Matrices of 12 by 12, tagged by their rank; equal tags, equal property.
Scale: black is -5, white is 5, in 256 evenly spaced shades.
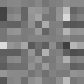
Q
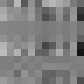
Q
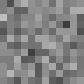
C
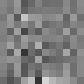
Q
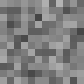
C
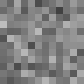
C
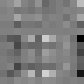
Q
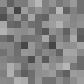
C
